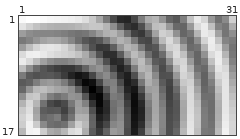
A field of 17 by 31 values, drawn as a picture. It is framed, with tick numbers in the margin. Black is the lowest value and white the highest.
The ninth with the highest average is the top left. Rings spread out from the bottom left. Neither half mirrors the other. There are no lone odd cells. No single row or column stands out from its neighbours.
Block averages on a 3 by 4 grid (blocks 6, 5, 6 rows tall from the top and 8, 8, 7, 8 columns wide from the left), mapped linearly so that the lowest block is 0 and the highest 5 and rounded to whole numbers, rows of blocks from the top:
5 2 3 4 / 2 0 2 4 / 3 1 1 4
